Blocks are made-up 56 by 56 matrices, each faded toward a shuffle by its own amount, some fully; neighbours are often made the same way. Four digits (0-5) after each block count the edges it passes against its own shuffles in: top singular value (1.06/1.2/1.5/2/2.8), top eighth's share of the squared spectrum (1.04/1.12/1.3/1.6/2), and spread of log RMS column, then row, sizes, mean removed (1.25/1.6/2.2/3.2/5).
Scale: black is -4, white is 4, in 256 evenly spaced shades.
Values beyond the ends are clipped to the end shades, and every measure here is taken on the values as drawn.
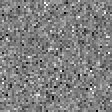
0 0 0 0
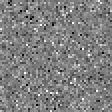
0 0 0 0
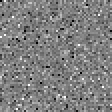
0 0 0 0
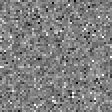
0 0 0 0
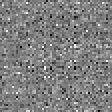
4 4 1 1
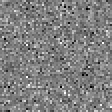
3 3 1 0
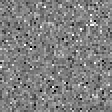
1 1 0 0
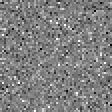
0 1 0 0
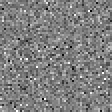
2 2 0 0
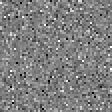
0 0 0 0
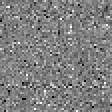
3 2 0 1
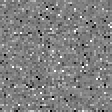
2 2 0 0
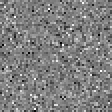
2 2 0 0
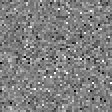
3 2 0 1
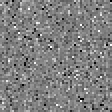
1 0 0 0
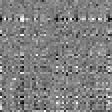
4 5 3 3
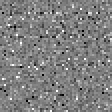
3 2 0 1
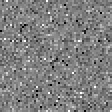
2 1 0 0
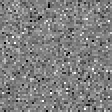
0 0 0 0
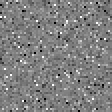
0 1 0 0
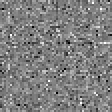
1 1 0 2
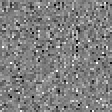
3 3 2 1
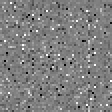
2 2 1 0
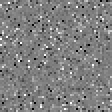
0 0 0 1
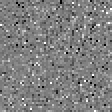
2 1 0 0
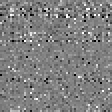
4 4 1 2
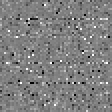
3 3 0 2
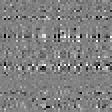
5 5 2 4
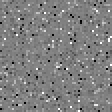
0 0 0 0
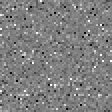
1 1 0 0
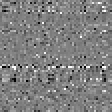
4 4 1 3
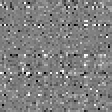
4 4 2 2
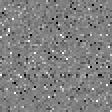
2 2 0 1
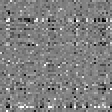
4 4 2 3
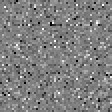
3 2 0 1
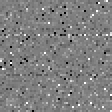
2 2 0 1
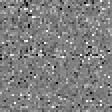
3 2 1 1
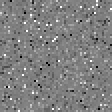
1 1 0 0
